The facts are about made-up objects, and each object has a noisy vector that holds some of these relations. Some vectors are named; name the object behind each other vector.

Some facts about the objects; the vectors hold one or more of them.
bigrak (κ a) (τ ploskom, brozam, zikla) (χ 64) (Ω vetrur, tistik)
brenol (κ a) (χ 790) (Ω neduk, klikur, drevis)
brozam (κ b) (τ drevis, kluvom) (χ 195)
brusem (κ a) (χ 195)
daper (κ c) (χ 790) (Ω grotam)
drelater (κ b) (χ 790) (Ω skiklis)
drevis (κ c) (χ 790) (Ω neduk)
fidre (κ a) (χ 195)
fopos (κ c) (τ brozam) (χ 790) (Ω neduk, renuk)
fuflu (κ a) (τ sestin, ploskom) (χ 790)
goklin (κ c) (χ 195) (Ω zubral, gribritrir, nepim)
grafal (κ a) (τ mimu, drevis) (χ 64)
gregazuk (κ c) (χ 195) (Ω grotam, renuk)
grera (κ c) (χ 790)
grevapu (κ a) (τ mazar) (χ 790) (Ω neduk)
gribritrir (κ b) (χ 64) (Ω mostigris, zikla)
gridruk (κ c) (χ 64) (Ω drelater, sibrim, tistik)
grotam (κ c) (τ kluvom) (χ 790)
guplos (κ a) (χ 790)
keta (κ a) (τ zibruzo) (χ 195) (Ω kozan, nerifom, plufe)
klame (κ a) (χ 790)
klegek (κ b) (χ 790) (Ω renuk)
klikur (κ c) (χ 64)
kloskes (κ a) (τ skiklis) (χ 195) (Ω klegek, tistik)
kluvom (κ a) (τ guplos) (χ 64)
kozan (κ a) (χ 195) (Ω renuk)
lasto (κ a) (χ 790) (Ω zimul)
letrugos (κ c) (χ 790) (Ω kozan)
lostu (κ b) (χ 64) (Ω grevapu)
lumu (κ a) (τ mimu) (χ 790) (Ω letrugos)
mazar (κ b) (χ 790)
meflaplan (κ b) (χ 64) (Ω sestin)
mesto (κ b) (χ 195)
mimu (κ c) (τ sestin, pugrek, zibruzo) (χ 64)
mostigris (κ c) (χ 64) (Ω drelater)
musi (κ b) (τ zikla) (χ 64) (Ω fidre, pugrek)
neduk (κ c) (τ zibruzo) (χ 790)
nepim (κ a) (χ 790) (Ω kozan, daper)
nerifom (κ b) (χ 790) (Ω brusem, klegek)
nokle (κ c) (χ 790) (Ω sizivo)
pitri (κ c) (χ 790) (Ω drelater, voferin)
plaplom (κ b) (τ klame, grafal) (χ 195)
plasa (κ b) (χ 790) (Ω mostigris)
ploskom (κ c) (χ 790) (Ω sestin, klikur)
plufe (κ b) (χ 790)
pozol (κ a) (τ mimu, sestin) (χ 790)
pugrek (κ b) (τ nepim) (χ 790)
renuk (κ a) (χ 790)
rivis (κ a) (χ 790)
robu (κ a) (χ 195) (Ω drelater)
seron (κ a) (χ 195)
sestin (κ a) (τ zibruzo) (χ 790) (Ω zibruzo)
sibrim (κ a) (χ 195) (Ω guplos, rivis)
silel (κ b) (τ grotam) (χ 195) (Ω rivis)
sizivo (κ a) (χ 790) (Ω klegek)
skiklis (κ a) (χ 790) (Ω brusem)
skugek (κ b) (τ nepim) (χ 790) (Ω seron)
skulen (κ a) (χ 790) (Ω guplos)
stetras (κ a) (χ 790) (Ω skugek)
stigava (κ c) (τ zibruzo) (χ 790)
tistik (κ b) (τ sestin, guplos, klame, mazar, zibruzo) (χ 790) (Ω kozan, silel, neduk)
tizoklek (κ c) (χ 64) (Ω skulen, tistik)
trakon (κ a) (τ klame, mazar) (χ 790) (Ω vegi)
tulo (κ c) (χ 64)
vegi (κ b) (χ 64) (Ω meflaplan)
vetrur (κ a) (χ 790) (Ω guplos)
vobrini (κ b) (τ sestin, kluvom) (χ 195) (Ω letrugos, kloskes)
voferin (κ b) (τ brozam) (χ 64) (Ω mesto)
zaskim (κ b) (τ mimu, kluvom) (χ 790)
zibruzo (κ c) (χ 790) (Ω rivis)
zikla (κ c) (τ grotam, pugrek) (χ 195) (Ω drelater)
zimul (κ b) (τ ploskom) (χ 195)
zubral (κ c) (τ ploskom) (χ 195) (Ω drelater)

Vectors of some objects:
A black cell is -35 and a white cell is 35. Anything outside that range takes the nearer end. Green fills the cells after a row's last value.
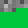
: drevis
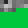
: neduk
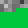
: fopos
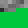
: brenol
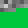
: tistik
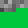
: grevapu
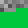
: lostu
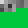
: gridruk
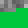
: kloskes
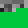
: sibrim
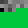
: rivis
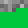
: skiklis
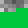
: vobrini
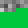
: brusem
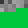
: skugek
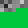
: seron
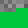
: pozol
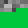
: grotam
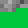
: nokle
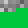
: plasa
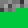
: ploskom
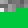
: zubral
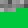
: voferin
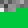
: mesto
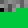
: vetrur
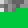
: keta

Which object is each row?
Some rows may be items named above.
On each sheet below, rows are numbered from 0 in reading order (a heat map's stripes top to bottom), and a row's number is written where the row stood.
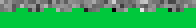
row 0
lumu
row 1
zibruzo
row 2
zaskim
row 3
brenol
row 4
bigrak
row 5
goklin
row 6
guplos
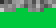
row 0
pugrek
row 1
kozan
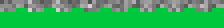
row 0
zaskim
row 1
vobrini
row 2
vobrini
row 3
tistik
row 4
tulo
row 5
nerifom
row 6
nerifom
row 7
klegek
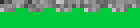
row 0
pugrek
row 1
grera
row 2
gribritrir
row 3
gregazuk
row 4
drelater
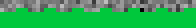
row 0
stigava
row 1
sizivo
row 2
drevis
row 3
musi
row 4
nepim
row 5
rivis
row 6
zibruzo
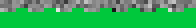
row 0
mimu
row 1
zaskim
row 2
zimul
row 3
mostigris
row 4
klikur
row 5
renuk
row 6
robu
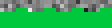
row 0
brusem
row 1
mazar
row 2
fopos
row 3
trakon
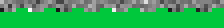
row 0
tizoklek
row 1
brozam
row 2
guplos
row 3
plufe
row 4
plaplom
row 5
pitri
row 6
sestin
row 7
trakon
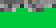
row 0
silel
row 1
klame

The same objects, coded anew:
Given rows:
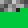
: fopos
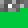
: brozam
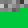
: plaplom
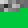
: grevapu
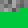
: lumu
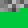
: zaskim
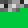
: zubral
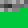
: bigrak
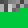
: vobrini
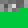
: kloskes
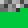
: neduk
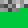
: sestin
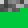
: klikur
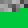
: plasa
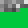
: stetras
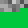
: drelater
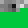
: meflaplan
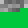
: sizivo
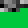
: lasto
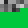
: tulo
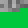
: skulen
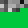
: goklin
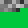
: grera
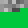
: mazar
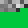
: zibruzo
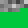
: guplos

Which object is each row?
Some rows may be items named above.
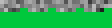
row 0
klame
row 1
skiklis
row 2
skiklis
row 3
nokle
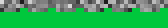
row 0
drevis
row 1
brenol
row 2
sibrim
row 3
pitri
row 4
grera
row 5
drelater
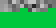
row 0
drelater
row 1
grevapu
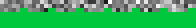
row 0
renuk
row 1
stigava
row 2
sestin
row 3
mesto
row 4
skugek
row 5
trakon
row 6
pugrek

